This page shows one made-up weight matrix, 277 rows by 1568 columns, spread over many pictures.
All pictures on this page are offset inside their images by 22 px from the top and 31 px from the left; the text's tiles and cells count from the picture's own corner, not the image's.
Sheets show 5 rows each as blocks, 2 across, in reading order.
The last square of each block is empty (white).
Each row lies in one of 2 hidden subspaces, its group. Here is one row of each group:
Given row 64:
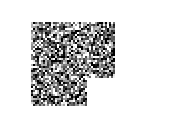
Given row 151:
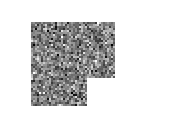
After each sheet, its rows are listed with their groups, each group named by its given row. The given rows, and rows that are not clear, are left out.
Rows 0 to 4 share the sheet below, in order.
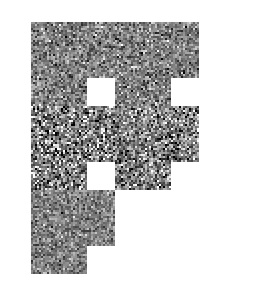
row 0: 64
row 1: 64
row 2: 151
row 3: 151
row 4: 64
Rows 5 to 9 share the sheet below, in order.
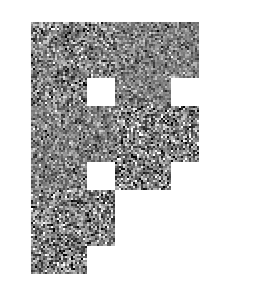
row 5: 64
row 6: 64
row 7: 151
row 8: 151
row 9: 64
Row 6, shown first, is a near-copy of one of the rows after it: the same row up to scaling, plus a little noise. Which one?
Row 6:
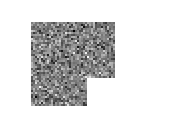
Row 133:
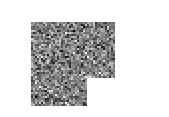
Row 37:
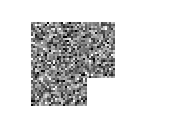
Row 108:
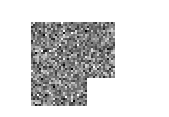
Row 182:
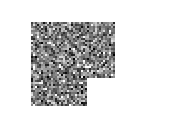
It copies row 133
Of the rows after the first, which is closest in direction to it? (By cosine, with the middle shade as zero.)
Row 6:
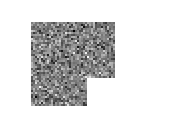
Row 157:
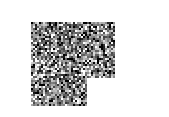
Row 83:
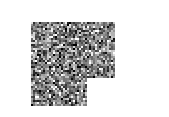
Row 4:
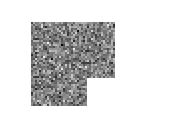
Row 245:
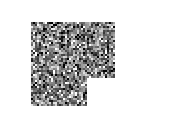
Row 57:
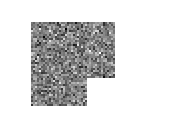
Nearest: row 57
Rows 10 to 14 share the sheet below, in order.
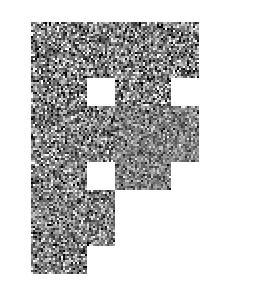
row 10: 64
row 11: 151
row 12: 64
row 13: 151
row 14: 64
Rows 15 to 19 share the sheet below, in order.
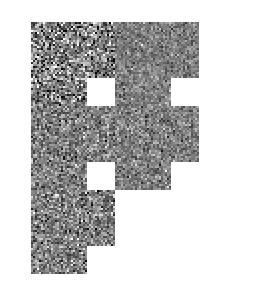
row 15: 64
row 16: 64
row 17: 151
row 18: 151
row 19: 151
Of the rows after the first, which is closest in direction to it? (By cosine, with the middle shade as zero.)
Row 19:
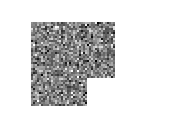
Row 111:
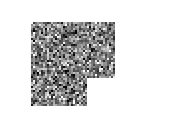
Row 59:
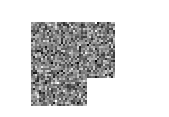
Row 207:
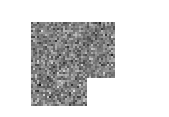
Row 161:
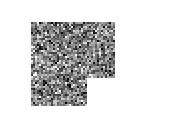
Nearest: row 59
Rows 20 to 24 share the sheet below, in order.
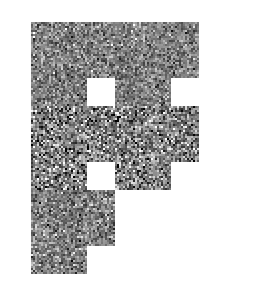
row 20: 64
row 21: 151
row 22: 151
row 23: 64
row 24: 151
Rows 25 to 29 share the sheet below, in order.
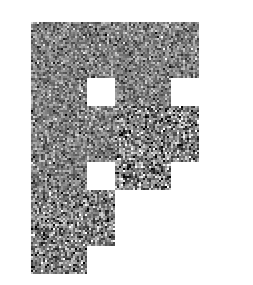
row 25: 64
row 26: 64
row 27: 64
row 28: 151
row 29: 151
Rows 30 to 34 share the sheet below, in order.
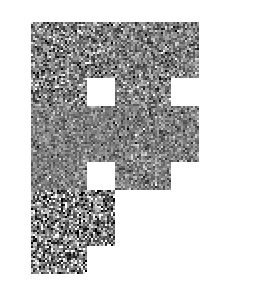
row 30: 64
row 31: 64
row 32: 64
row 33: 64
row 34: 151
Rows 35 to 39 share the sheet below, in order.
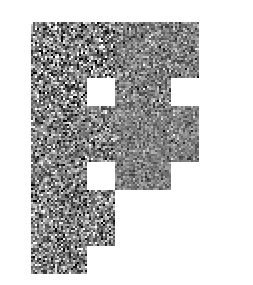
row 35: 151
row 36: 64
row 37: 64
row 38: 64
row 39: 151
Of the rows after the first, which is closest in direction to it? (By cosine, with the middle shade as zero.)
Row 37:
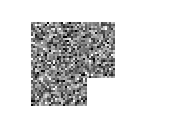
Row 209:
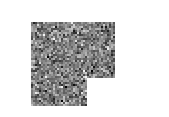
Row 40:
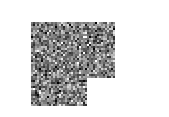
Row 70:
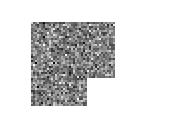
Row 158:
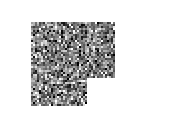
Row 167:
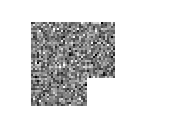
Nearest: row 167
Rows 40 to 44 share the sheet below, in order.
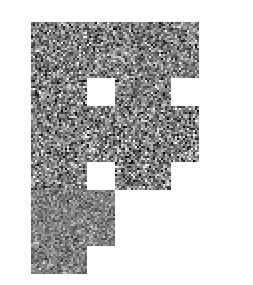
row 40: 151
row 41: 151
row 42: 151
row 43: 64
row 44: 151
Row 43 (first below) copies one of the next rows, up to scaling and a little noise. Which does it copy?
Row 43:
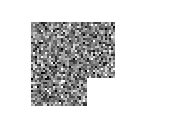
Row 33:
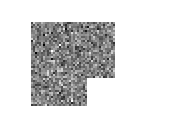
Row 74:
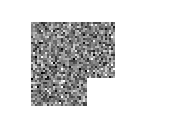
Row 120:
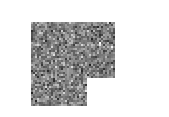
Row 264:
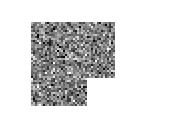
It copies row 74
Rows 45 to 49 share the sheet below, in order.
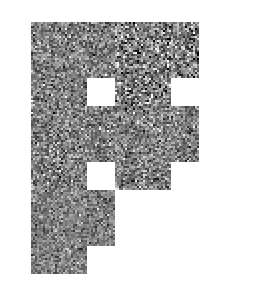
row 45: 64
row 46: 64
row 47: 64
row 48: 64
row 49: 151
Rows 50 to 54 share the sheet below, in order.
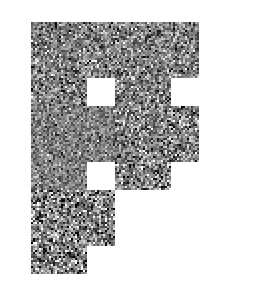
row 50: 151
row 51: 64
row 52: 151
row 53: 151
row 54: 151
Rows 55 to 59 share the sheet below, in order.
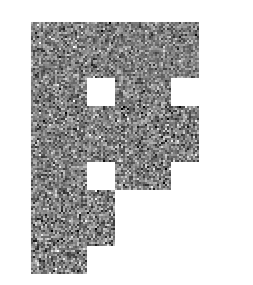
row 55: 64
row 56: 151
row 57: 64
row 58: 64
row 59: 151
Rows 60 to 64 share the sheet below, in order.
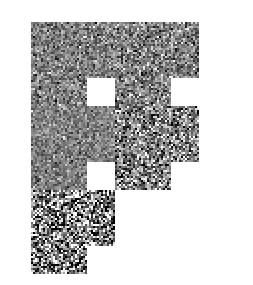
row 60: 151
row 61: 64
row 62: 151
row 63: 151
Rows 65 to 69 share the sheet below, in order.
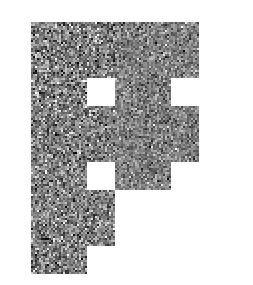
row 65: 151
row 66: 64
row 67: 151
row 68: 151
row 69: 151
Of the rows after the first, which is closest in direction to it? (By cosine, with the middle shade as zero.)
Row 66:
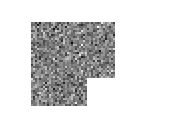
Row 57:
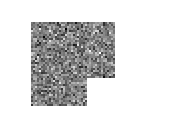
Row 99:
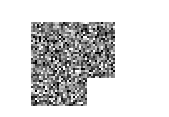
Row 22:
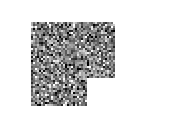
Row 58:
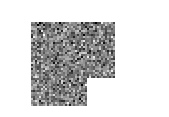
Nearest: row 58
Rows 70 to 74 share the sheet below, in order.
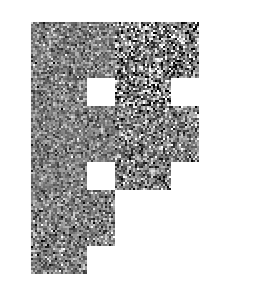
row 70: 64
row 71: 151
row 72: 151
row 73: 151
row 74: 64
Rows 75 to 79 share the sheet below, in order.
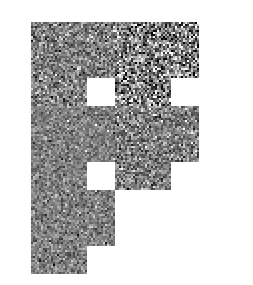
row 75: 151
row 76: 151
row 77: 64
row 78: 64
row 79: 151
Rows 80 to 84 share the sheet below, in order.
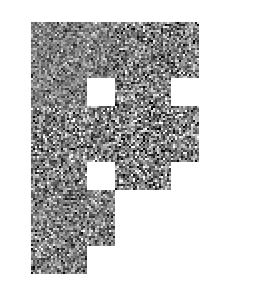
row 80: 64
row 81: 64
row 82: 64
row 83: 64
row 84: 64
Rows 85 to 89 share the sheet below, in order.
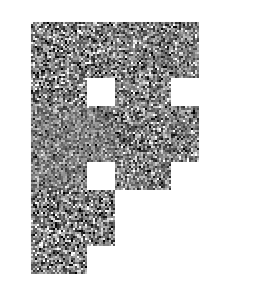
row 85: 64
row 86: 64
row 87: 151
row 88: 64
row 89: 151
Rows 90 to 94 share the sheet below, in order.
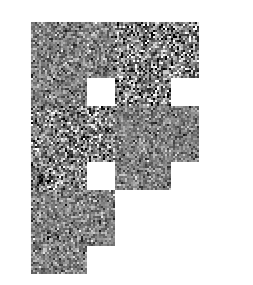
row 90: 64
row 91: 151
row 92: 64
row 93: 64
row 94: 151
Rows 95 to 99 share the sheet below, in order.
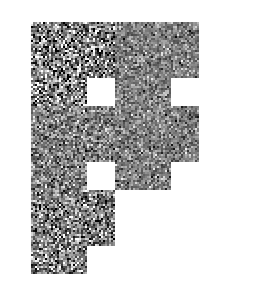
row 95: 151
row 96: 151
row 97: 64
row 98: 151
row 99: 151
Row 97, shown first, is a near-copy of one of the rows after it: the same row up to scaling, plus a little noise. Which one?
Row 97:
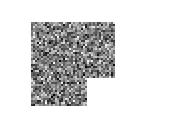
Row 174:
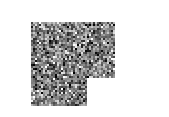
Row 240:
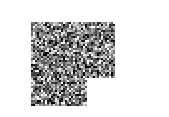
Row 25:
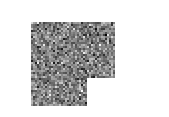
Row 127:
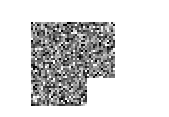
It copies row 240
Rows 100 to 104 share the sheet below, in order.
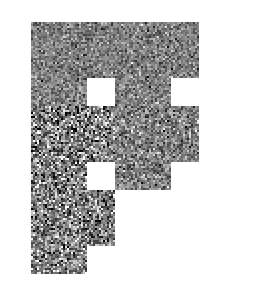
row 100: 64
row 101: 64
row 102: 64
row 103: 151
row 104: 151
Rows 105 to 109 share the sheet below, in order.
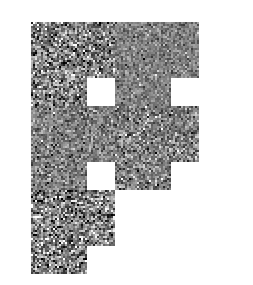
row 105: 64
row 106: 64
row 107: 64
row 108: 64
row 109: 64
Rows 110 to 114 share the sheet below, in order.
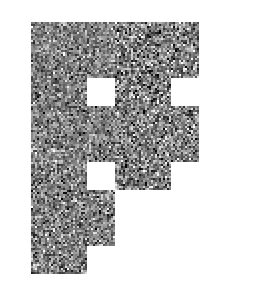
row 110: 151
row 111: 64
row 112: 64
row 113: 64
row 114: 64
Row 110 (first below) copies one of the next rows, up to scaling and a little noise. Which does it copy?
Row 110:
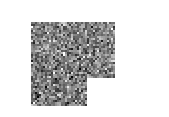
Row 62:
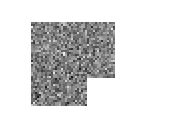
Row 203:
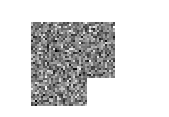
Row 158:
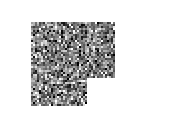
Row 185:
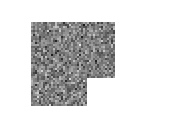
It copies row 62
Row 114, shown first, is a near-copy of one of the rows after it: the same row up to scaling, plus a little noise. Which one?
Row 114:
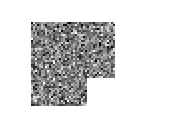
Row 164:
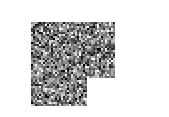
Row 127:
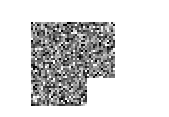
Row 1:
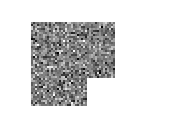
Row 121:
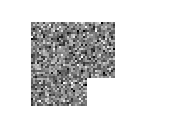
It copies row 127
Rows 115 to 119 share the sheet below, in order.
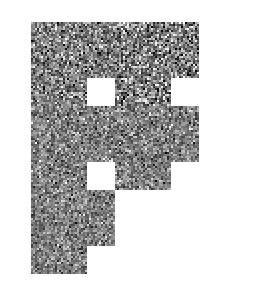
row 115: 151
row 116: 64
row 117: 64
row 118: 64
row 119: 151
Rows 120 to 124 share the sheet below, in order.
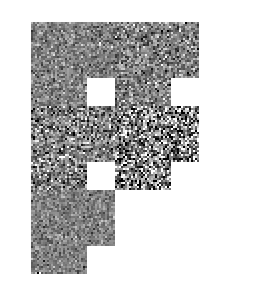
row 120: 64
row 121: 64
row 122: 64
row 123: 151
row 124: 151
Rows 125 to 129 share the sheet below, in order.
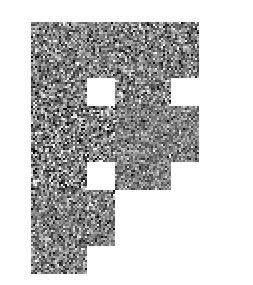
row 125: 151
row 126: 151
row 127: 64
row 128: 64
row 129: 151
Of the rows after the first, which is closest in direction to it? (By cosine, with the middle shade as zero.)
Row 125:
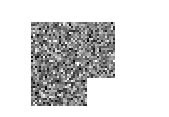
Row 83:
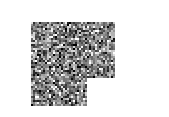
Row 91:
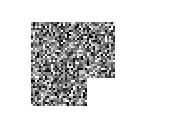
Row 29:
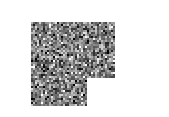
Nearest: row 91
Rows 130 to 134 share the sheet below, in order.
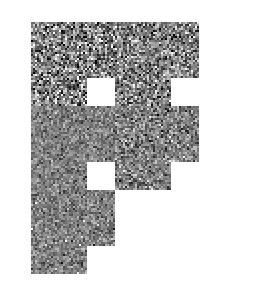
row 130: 151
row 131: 151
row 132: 151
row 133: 64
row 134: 151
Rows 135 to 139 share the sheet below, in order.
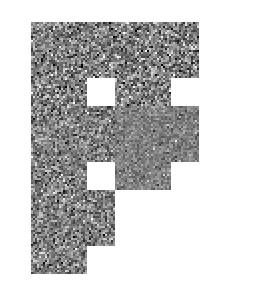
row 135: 64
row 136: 64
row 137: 64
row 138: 64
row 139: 151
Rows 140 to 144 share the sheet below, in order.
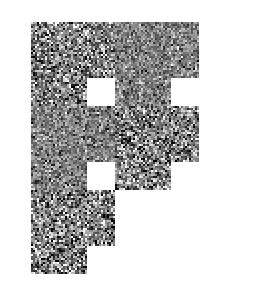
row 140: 151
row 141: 151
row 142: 64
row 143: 64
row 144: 64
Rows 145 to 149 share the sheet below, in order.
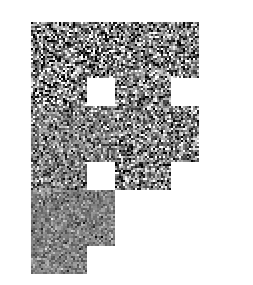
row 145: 151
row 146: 64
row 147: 64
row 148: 151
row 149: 64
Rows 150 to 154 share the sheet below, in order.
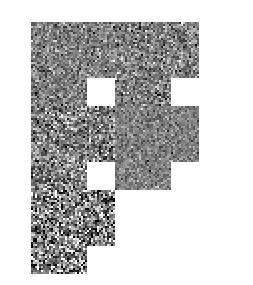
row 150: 151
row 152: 64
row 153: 64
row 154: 151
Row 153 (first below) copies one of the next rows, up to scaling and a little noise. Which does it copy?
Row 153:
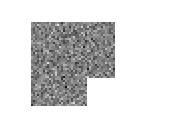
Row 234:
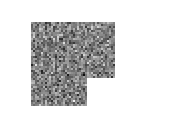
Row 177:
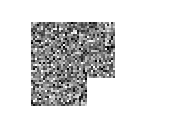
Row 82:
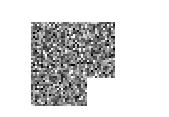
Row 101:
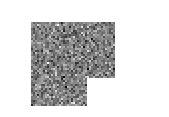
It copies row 101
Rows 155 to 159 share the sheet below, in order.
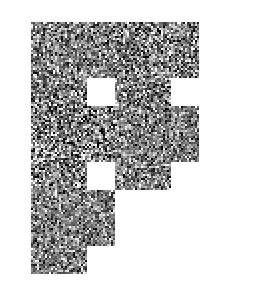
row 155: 151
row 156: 64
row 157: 151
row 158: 151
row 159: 151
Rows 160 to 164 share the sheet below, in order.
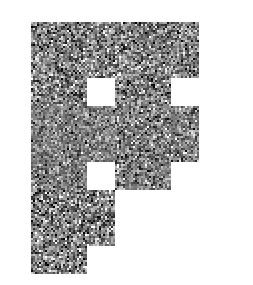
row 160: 151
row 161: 151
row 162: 151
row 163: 64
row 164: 64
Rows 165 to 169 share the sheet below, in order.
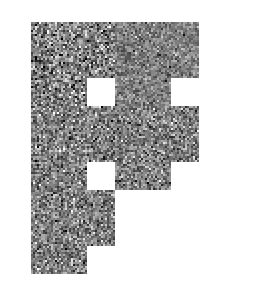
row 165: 151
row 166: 64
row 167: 64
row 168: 151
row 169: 151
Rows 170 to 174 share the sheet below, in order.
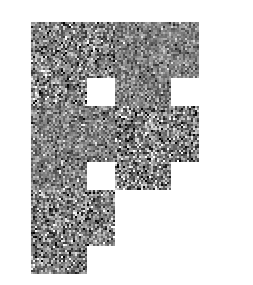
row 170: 151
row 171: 64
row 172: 64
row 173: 64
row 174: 64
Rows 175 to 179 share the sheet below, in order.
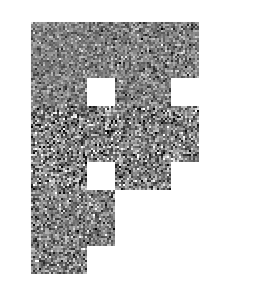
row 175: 64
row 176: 64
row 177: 64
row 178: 151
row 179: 151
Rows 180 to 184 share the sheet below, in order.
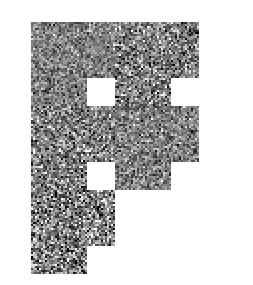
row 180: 64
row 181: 151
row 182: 64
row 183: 64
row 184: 151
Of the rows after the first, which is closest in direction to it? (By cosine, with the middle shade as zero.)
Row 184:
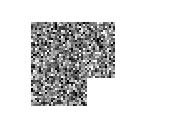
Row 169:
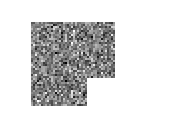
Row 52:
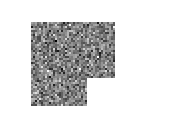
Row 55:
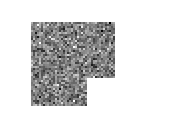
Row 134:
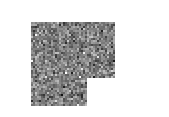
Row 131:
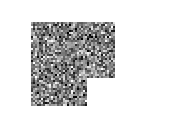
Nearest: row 131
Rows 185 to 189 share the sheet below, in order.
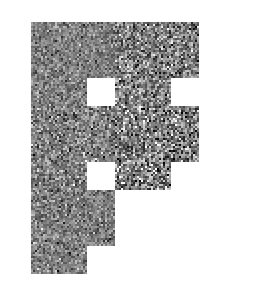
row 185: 151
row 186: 151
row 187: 64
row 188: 151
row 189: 151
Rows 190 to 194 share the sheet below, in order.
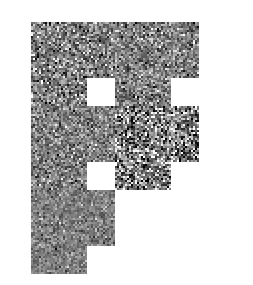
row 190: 64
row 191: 64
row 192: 151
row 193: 64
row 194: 151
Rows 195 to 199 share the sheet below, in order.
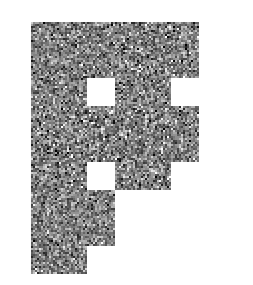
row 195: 64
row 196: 151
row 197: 151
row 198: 151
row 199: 151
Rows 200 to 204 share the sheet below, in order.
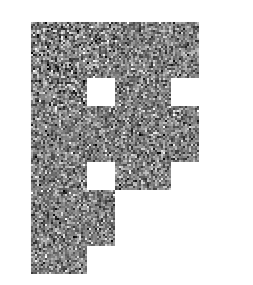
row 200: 151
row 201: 151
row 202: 151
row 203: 151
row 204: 151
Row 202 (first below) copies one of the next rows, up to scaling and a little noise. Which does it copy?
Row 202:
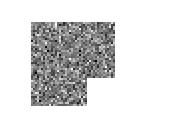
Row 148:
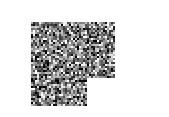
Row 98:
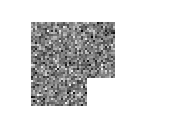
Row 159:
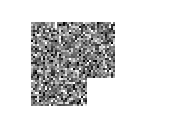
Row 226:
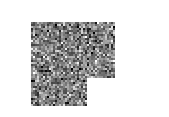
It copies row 159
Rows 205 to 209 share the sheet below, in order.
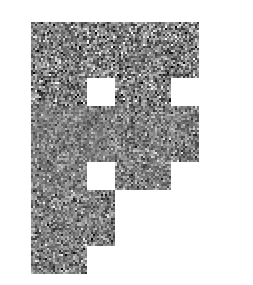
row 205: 151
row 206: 151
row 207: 64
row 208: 64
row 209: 64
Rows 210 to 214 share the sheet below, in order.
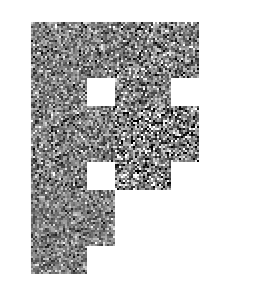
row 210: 151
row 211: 64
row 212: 64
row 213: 64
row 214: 64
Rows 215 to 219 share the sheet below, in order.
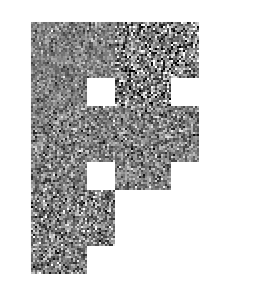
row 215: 64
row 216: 151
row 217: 64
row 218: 151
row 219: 64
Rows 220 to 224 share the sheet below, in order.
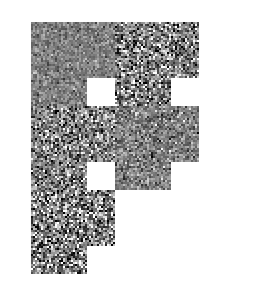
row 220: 151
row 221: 64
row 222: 151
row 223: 64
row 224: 151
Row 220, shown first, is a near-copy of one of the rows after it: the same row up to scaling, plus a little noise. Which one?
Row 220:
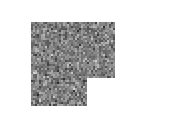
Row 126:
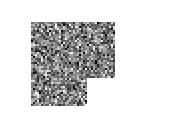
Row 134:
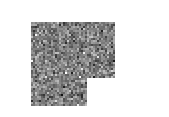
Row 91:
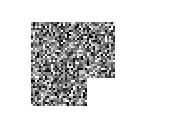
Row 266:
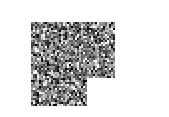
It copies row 266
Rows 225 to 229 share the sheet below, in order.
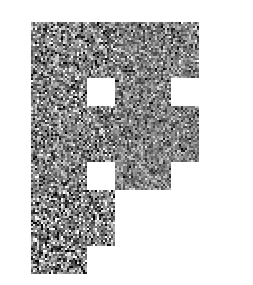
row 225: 151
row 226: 151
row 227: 151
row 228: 151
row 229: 151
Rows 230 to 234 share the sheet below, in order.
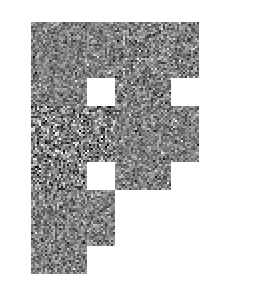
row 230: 151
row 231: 64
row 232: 151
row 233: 151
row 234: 64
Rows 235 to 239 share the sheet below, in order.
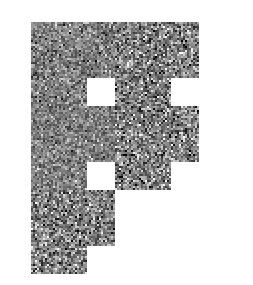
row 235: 151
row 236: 151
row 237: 151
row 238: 151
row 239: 151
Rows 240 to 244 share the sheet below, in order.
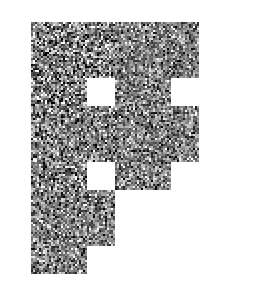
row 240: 64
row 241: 151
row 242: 151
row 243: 64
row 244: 151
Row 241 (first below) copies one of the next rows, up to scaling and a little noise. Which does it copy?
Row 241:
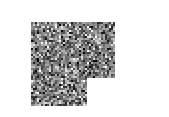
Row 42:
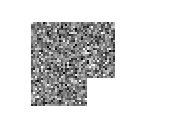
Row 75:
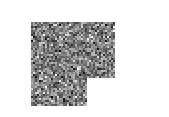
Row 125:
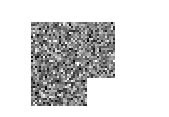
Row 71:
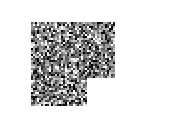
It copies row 71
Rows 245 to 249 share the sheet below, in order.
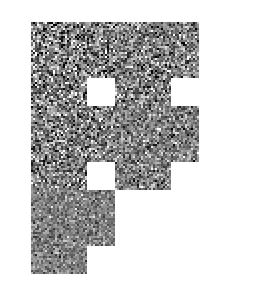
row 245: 151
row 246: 64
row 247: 64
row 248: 64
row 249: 64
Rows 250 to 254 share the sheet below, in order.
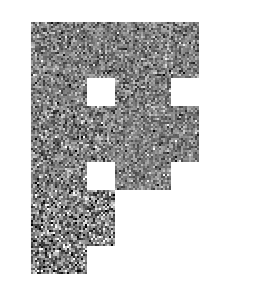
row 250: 151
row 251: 64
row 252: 151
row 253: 64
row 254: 151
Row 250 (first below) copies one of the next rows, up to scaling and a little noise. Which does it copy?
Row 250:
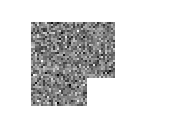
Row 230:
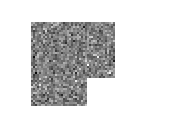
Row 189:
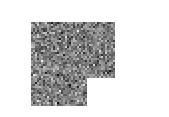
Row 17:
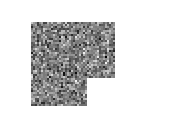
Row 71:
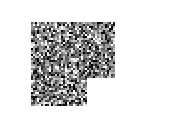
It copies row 189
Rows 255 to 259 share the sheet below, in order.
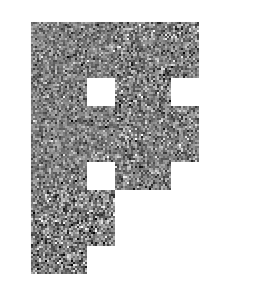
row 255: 64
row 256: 151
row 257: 151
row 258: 151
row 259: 151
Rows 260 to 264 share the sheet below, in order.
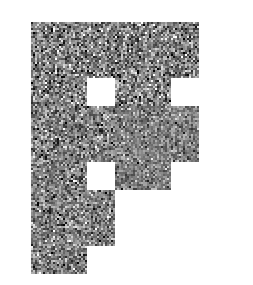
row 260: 64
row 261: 151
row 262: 151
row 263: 64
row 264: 64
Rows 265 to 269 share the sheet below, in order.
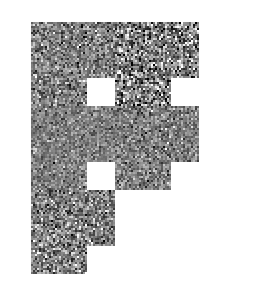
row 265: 151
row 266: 151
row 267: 64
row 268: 64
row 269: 151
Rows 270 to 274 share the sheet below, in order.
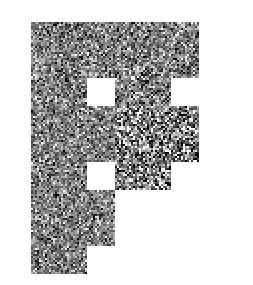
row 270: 151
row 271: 64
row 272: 64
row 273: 64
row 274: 151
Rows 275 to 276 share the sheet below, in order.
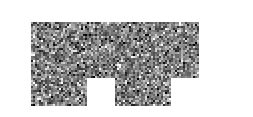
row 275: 64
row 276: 64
